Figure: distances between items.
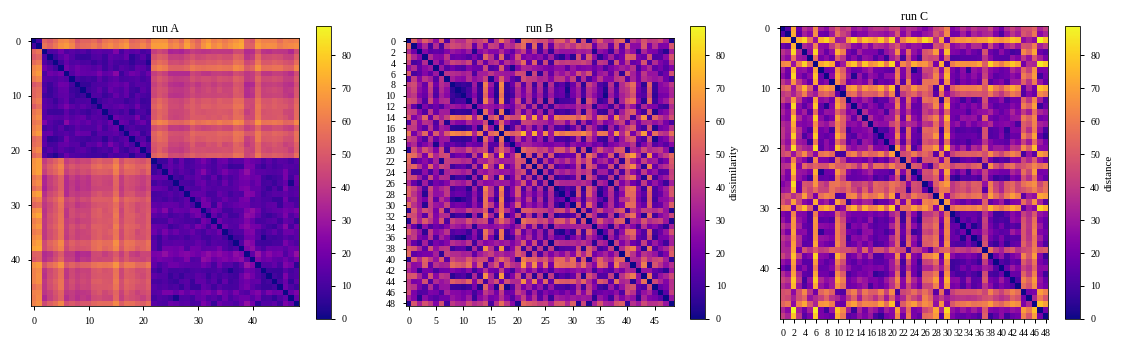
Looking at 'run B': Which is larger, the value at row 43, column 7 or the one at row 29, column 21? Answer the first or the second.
the first
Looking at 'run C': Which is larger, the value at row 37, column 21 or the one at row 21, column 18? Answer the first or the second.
the second
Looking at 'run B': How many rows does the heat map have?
49
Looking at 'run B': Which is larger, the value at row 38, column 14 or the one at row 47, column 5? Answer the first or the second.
the first
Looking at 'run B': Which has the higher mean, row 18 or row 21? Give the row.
21
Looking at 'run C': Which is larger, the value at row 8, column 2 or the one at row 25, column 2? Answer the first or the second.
the first
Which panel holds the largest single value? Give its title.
run C
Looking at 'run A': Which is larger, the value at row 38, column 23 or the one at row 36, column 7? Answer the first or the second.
the second
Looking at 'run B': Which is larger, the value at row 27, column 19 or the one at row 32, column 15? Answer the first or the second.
the second
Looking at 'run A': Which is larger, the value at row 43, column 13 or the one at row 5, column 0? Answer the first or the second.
the second
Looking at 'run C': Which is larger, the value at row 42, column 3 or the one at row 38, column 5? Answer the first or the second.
the first
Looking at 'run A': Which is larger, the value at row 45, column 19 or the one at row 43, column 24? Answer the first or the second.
the first
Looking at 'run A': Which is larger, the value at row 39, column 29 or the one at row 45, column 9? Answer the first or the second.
the second
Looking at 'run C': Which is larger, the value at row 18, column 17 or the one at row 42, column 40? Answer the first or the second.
the second
